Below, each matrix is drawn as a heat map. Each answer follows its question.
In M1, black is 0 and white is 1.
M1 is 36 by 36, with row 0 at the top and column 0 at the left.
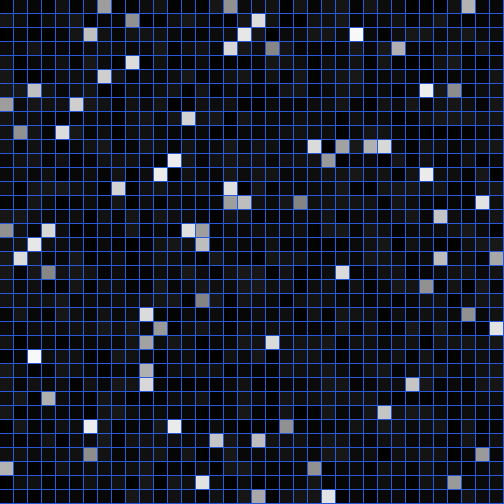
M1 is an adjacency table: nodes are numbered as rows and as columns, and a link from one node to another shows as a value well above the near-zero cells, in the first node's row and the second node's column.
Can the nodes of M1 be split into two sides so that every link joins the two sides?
yes
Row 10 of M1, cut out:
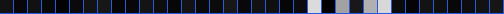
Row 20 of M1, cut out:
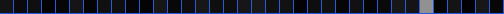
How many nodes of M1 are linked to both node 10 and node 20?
0
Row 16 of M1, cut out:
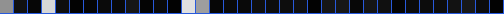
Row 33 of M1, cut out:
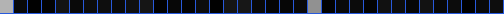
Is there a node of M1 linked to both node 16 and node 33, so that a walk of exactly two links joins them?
yes
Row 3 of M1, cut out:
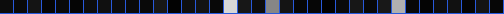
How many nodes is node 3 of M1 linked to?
3
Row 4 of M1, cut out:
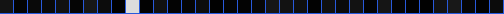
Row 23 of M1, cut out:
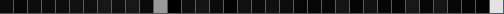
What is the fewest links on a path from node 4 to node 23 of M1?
5
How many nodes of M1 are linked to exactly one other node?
10
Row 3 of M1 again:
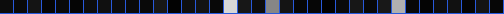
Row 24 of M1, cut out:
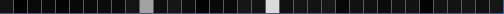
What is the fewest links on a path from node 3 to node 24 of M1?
2
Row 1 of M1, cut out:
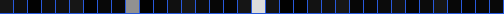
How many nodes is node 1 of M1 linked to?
2
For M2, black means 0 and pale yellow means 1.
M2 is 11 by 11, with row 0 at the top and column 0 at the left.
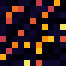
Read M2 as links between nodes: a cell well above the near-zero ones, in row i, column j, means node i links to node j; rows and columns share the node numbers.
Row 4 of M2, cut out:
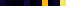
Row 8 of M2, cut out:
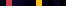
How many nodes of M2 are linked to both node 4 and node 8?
0
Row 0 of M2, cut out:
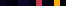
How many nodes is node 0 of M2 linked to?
2
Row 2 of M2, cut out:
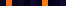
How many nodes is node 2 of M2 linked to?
2
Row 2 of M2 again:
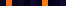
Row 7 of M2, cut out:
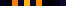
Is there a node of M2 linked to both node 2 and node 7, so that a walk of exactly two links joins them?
no
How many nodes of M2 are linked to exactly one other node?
2
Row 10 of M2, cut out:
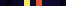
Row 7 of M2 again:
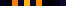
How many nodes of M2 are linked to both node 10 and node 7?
2
